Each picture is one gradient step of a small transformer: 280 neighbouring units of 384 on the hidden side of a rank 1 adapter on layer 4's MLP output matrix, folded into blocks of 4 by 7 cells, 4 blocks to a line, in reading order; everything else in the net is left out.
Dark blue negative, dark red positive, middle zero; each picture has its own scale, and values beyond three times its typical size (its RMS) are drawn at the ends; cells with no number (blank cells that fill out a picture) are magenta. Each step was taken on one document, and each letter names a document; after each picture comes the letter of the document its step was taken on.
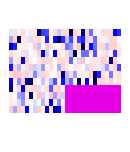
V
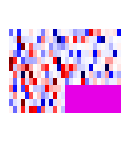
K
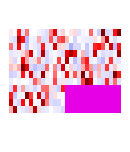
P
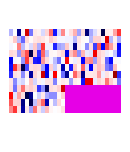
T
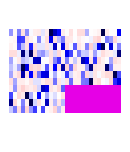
T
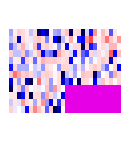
V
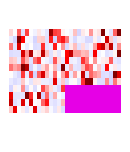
P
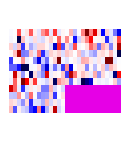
T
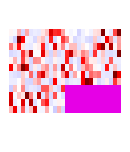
P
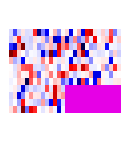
V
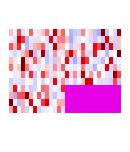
P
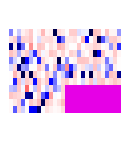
K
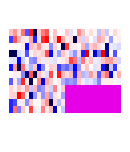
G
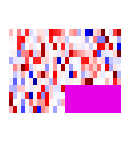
T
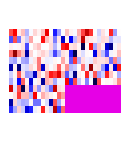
G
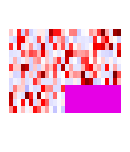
P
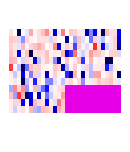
T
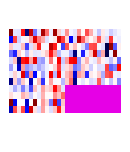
G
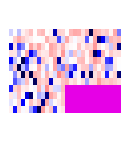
K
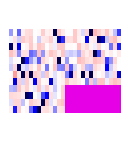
K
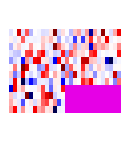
T
